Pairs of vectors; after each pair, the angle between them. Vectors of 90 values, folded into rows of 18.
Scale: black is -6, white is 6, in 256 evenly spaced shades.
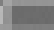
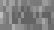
partly aligned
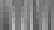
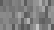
partly opposed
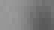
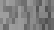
partly aligned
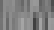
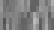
nearly opposite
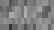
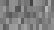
partly opposed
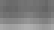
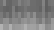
nearly parallel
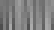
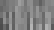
nearly parallel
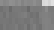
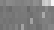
nearly parallel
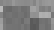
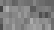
nearly opposite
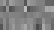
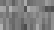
nearly opposite
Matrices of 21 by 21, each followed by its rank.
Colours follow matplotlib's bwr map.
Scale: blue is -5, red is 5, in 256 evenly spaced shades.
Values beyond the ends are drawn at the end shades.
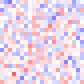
full rank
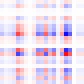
one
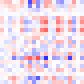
three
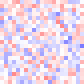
full rank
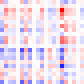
two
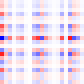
one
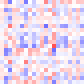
three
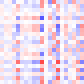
two
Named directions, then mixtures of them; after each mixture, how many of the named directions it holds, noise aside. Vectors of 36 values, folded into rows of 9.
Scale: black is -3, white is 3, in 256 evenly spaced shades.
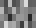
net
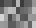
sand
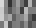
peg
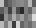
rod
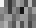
two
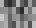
three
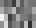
three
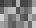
one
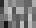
three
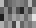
one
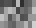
one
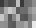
one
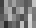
three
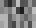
three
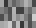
two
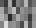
two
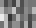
three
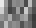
two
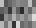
one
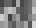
one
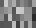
three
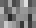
one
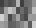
one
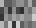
one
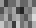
two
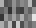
one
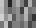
one
